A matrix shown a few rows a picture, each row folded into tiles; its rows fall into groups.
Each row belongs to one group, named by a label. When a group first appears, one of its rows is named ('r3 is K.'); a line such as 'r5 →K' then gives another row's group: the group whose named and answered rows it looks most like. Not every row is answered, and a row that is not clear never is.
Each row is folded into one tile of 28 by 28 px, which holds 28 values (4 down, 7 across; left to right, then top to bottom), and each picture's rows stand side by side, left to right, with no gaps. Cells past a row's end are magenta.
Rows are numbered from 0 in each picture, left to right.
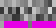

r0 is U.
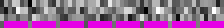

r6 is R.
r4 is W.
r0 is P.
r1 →P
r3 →W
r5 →P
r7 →P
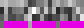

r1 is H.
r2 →U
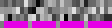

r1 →R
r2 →W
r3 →H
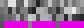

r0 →U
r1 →R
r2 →W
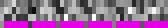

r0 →H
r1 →P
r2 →P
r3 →P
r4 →P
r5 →W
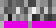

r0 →R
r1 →H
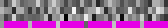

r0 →H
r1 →U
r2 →R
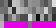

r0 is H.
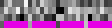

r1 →H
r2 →P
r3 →H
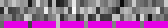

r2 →H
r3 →H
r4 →R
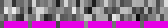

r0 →W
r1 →W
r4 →R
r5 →U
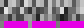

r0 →U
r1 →U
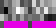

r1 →W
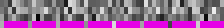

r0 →H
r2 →H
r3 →R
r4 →H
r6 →W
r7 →R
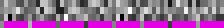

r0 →W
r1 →H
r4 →W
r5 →H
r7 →H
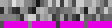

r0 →U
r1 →R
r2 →U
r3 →U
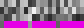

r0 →U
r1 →H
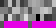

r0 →P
